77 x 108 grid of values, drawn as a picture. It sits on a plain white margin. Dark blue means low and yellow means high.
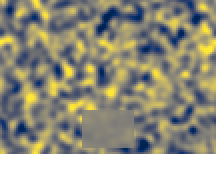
The bottom middle is the calmest part. The halves do not mirror each other. In the bottom middle lies a patch that is calmer than the rest. There is no overall slope. The field is mottled with small blotches.
